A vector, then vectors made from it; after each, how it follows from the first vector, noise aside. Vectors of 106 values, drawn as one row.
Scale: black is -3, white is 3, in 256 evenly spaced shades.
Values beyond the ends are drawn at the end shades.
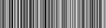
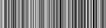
reversed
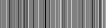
partly zeroed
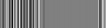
partly zeroed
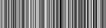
reversed
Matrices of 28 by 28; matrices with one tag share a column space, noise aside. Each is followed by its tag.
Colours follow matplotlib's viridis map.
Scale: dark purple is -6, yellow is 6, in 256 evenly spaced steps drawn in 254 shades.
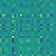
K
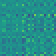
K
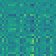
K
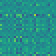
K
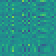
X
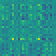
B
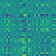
K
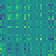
B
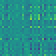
B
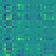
B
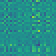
X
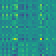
B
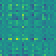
B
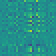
X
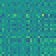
K
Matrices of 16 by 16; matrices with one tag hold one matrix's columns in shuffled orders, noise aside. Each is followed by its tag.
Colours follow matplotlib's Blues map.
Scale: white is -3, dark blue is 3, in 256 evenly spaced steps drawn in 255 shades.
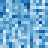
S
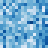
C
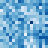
C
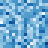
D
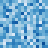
D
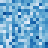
D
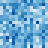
C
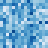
C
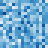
D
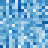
S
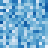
S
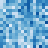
S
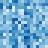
C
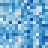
C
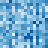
C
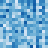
S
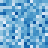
D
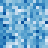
C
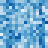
C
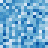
D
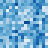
C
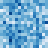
C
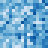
C
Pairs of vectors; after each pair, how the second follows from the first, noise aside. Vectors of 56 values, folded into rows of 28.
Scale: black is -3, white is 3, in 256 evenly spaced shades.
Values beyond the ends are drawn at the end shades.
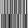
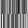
reversed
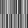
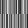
copied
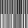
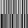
negated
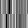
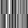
negated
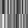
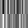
copied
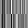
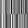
negated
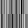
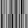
copied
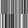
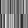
negated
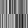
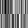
reversed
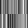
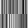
negated
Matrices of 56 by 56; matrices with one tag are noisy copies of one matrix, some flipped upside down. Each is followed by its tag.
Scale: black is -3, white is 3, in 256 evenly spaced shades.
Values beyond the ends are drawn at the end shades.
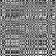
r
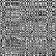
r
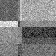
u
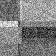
u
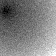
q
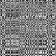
r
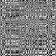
r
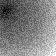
q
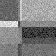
u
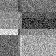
u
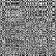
r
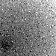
q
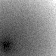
q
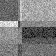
u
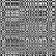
r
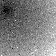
q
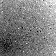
q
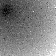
q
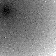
q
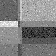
u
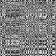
r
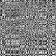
r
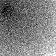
q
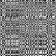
r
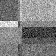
u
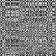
r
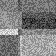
u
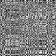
r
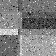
u
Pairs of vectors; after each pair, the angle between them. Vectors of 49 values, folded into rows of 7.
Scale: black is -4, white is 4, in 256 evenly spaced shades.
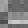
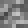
partly aligned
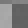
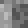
nearly parallel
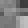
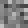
orthogonal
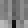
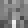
nearly opposite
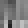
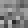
partly opposed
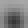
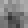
nearly parallel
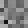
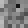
partly aligned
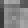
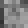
nearly parallel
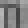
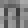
nearly parallel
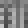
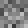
orthogonal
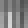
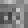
partly opposed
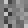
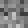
partly opposed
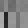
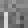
nearly opposite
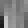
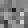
orthogonal
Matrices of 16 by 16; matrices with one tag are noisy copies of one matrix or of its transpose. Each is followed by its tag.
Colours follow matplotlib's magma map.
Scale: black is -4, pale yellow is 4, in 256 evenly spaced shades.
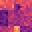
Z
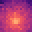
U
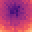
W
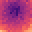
W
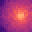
U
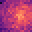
U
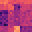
Z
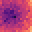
W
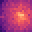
U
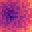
W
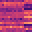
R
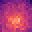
U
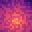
U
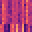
R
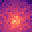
U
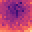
W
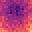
W
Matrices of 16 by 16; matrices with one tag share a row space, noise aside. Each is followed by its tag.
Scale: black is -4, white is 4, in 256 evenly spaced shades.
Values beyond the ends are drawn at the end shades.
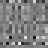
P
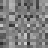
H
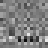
H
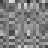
H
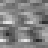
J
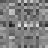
H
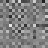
P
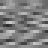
J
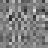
P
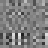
P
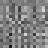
P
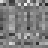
H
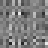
P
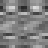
J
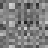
H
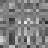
H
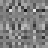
P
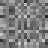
H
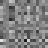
H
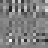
P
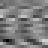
J
